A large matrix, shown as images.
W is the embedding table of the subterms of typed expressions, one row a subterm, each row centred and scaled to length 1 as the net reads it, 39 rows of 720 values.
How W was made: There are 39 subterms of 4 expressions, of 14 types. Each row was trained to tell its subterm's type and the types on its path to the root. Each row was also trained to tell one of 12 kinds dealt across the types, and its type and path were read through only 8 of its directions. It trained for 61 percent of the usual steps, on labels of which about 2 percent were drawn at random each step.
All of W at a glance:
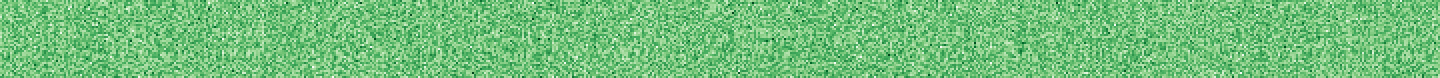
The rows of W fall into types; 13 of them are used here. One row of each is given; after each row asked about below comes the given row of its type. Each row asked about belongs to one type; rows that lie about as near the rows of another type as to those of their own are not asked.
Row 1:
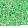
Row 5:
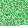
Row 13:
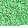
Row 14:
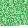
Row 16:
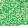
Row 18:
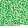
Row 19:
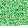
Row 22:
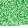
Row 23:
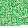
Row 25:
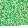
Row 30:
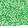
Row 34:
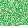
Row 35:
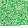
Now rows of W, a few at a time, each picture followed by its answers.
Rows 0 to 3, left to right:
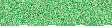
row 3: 14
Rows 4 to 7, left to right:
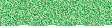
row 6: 1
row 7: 35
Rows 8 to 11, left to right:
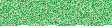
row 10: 25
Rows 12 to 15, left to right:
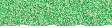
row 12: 18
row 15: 14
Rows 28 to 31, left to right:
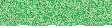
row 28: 5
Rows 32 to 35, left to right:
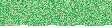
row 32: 18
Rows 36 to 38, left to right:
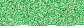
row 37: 1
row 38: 30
